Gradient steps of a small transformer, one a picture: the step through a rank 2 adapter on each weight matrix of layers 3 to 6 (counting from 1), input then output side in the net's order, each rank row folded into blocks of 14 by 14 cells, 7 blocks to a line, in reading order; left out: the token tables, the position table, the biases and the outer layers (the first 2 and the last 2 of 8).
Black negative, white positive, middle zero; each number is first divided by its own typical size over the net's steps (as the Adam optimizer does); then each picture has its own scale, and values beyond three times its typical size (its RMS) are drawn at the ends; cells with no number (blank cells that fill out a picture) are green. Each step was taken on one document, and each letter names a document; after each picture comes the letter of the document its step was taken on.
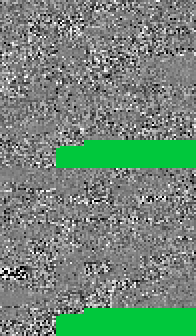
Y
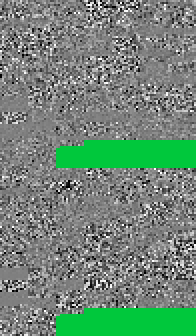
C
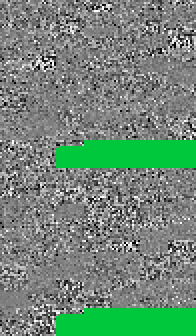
Y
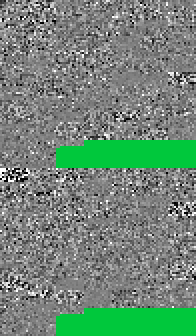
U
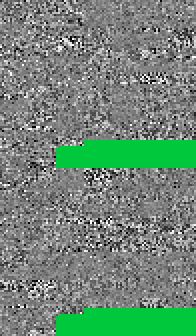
Y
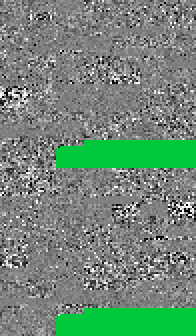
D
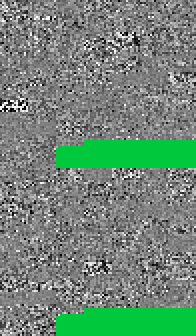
C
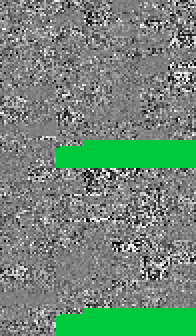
Y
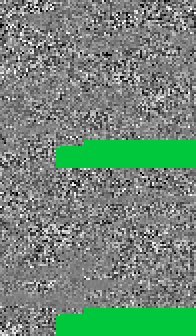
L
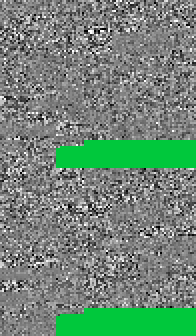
L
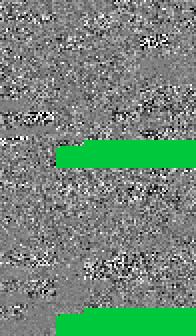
D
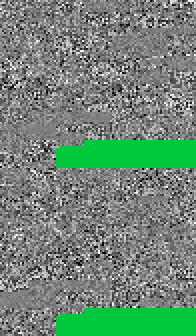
C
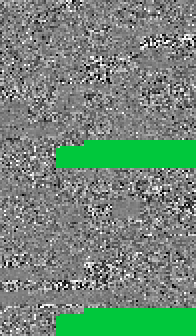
D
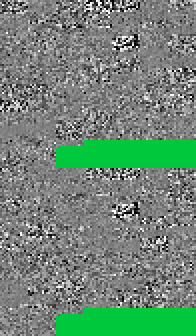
C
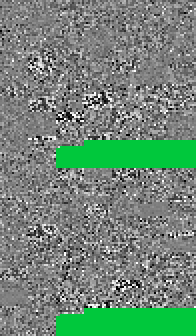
C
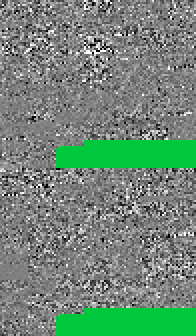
U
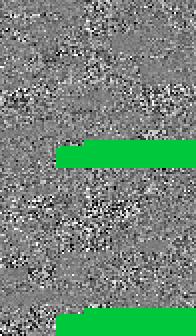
D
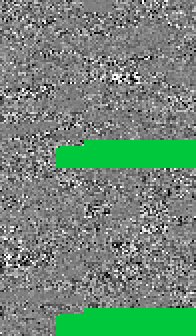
D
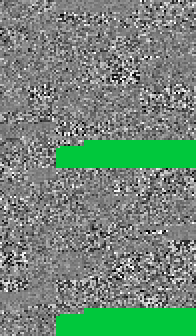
L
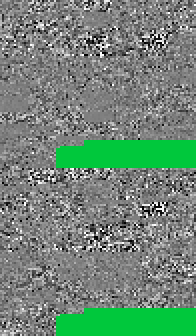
U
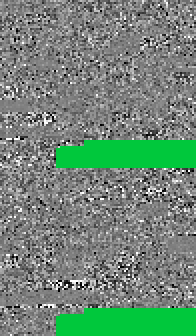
D
